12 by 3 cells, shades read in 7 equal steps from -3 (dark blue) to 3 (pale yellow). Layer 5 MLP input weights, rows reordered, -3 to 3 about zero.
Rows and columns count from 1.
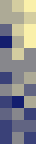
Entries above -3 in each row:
3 3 3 2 3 3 3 3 2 3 3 3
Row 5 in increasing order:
0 0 2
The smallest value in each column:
-3 -3 -2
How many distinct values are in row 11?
2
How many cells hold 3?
3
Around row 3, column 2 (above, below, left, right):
1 1 -1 3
